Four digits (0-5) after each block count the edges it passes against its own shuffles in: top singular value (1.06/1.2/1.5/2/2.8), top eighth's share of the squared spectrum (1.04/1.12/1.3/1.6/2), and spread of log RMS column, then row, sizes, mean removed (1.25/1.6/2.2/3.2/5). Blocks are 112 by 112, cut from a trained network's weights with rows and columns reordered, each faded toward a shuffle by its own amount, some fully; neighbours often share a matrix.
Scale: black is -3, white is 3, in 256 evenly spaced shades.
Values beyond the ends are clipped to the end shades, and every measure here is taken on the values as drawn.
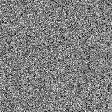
2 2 1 0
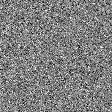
1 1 0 0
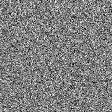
3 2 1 0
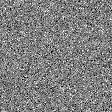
1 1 0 0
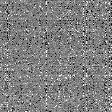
3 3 3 0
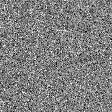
1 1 0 0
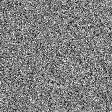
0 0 0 0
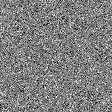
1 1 0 0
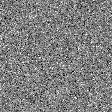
1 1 0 0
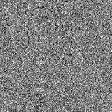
3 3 1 1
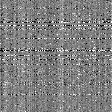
4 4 0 4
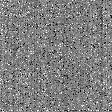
2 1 0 1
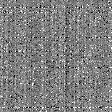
4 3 0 3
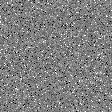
0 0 0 0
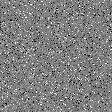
0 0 0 0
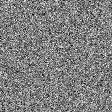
0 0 0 0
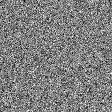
1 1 0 0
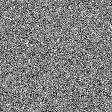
0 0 0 0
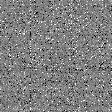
2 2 2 0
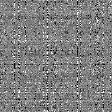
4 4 4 0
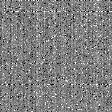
3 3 0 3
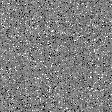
1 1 0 0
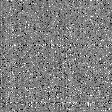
2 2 0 2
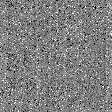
2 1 0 1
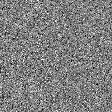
2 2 1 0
